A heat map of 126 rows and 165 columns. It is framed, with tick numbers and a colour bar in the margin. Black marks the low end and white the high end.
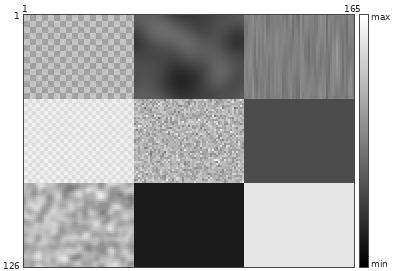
The table splits into 3 rows of 3 panels. Panel 1,1: high, checkered. Panel 1,2: low, smooth. Panel 1,3: middling, streaked downward, faint in contrast. Panel 2,1: very high, checkered, faint in contrast. Panel 2,2: high, fine-grained. Panel 2,3: low, flat. Panel 3,1: high, blotchy. Panel 3,2: very low, flat. Panel 3,3: very high, flat.
